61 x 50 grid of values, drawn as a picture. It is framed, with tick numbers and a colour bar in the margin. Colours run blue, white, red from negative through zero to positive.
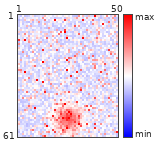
Stripes: none. Histogram: skewed, a long tail of high values. Ninth with the highest average: bottom middle. Bumps: one, in the bottom middle. Odd rows or columns: none.
